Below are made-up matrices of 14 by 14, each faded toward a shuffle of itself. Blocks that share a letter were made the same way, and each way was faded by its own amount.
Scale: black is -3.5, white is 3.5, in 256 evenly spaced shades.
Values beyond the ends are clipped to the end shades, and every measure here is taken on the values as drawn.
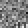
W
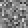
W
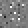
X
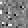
X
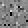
X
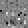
X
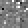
X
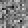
W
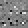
X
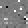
X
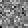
W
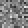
W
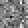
W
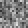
W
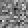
W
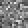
W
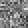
W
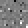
X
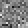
W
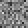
W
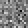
W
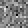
W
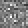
W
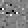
X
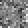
W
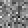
W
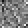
W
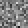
W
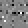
X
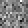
W
